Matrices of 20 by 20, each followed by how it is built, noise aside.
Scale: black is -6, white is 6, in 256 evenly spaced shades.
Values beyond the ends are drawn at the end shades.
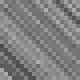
Toeplitz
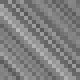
Toeplitz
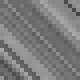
Toeplitz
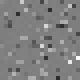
sparse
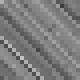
Toeplitz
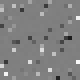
sparse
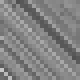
Toeplitz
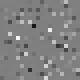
sparse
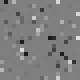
sparse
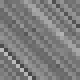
Toeplitz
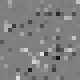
sparse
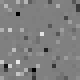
sparse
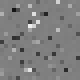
sparse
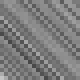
Toeplitz
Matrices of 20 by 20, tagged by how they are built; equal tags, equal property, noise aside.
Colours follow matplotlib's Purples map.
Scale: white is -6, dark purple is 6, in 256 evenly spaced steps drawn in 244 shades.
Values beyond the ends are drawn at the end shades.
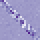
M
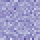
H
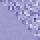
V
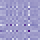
H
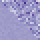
V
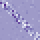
M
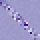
M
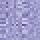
H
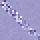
M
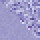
V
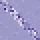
M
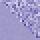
V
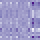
H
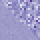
V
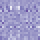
H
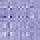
H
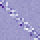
M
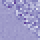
V
